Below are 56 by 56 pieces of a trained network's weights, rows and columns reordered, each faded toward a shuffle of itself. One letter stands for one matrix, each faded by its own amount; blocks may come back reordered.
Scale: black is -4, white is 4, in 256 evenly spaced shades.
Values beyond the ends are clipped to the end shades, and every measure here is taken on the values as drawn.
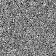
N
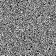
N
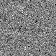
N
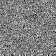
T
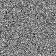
N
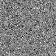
T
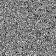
N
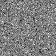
N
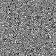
T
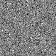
N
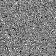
T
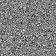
T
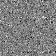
T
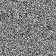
N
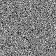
N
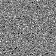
T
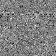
T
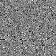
T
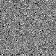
T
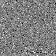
T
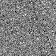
N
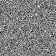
N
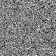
T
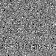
T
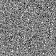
N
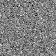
T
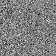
T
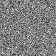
N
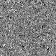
T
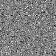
T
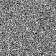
N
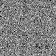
T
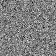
N
